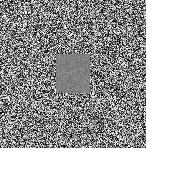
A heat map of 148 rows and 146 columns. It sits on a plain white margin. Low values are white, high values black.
The centre is the calmest part. The values spread evenly over their range. There is no overall slope. An odd patch, calmer than its surroundings, sits in the centre. The halves do not mirror each other. There are no regular stripes. The grain is fine, like static. No seam splits the table.
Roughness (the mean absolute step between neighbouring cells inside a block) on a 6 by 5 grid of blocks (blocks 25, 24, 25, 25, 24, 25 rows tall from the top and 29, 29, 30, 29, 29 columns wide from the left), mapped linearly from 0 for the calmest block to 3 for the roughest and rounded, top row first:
3 3 3 3 3 | 3 3 3 3 3 | 3 3 0 3 3 | 3 3 0 3 3 | 3 3 3 3 3 | 3 3 3 3 3
